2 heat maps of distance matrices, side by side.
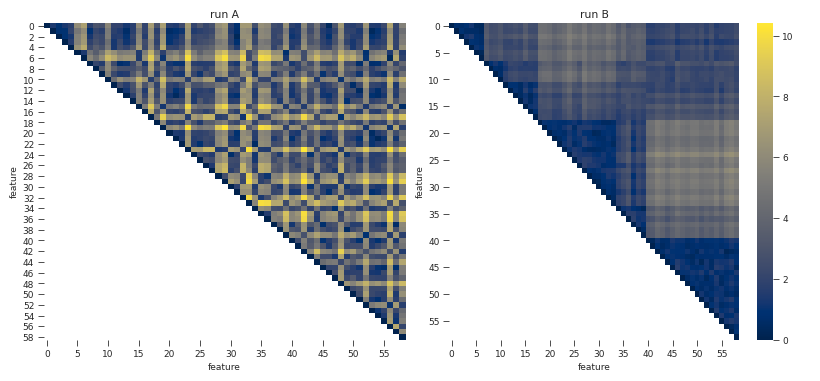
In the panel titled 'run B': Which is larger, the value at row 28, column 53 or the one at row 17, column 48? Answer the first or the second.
the first
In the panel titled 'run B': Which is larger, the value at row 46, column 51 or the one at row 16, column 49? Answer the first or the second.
the second
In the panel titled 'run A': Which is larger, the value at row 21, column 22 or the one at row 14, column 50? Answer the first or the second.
the second
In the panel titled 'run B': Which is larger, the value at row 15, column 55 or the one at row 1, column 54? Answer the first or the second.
the first
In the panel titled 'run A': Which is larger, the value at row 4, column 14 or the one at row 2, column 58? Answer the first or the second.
the second
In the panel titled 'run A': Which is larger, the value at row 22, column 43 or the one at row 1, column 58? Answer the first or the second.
the second
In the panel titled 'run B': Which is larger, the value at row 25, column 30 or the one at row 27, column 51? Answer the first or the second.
the second
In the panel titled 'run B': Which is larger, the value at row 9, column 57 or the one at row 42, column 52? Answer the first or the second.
the first
